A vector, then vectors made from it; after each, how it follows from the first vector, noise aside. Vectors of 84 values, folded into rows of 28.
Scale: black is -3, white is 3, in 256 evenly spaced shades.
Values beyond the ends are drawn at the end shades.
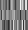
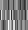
wrapped around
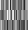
wrapped around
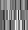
wrapped around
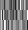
wrapped around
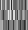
wrapped around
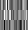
wrapped around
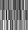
wrapped around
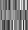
copied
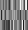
copied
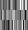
copied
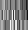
wrapped around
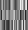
copied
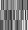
wrapped around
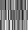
wrapped around
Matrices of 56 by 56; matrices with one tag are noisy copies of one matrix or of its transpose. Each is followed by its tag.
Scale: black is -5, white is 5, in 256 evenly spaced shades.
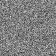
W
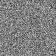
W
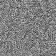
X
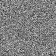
W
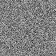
X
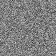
X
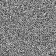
W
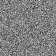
X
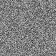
X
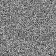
W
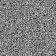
W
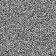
W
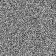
W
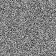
X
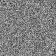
W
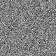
X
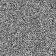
W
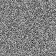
X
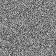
X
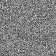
W
